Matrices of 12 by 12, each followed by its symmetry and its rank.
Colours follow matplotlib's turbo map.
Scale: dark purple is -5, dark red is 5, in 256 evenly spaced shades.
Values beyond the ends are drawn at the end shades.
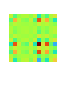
symmetric, rank one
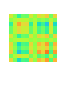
symmetric, rank one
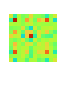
symmetric, rank two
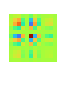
symmetric, rank one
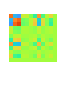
symmetric, rank one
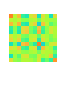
symmetric, rank two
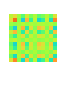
symmetric, rank one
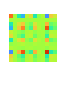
symmetric, rank one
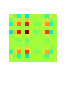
symmetric, rank one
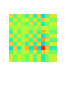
symmetric, rank one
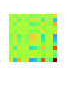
symmetric, rank one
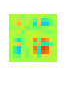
symmetric, rank two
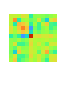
symmetric, rank two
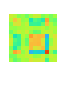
symmetric, rank two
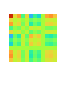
symmetric, rank one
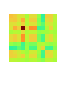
symmetric, rank two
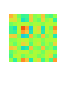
symmetric, rank two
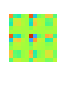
symmetric, rank one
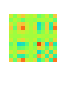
symmetric, rank two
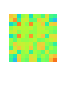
symmetric, rank two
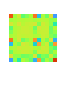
symmetric, rank two
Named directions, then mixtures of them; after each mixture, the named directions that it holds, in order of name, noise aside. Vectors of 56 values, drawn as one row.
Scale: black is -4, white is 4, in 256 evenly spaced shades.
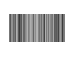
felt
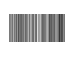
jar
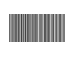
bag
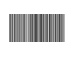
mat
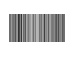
bag, felt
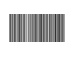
felt, mat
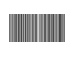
bag, jar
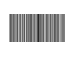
bag, jar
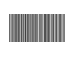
bag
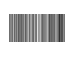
jar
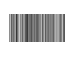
felt, mat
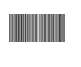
bag, jar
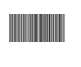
bag, mat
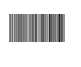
jar, mat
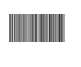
jar, mat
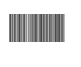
felt, mat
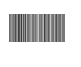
bag, felt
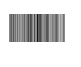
jar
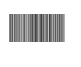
mat
